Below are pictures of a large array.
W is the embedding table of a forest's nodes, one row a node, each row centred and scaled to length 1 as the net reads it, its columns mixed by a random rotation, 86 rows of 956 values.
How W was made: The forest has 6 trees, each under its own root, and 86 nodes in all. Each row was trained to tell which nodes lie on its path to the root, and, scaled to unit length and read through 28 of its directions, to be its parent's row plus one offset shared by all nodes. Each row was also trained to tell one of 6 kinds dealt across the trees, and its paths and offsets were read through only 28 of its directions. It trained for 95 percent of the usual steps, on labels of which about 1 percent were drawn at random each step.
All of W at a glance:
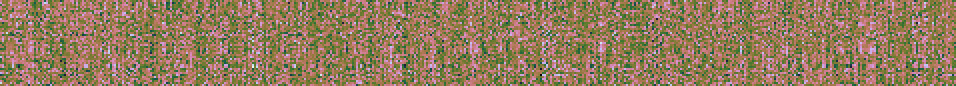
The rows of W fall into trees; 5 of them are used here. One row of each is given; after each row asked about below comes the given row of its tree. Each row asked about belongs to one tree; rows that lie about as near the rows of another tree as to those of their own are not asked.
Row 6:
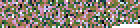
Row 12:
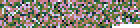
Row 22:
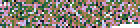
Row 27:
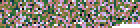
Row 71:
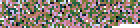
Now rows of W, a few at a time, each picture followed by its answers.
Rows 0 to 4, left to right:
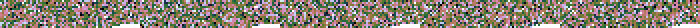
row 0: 27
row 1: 22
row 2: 22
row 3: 6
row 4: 6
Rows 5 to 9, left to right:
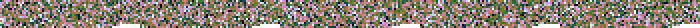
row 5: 27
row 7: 22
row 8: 22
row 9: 71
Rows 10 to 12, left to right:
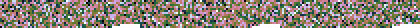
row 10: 12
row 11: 22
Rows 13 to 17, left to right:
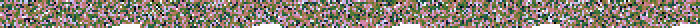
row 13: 27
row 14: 27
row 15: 27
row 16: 6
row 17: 6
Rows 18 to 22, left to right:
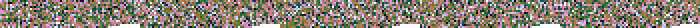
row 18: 71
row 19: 22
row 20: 12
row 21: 22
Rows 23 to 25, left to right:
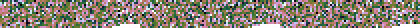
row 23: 6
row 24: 71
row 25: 6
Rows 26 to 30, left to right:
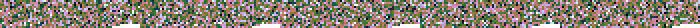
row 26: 12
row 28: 27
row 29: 22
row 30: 71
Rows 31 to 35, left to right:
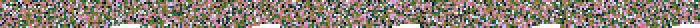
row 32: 12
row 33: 12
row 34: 22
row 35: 12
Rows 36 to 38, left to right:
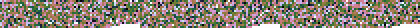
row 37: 6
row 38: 27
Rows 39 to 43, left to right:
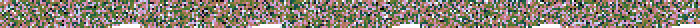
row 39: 71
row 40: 71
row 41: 27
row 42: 6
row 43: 6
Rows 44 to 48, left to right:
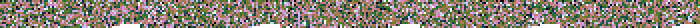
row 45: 22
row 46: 71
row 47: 6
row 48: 6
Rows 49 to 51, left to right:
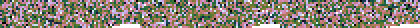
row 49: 6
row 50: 6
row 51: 6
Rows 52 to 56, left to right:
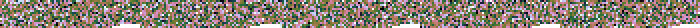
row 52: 6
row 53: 6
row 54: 27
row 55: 22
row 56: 71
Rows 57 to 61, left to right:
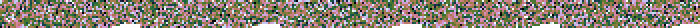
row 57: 22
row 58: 27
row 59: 6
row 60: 27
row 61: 27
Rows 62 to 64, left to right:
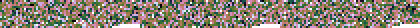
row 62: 27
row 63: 6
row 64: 27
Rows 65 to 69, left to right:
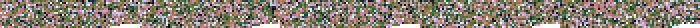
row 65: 6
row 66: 27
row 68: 27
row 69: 12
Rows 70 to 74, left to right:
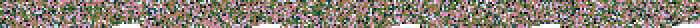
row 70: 71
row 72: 12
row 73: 22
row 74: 27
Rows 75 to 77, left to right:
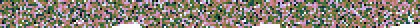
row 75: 27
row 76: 27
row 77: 22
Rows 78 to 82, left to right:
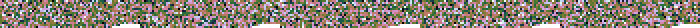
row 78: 6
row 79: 22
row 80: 22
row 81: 27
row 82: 22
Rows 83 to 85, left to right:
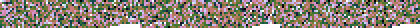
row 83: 22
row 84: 12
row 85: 12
